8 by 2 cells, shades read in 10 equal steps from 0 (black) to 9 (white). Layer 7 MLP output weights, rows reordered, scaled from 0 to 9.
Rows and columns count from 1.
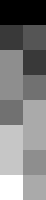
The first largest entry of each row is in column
1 2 1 1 2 1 1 1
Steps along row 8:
down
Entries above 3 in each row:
0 0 1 2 2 2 2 2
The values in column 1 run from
0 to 9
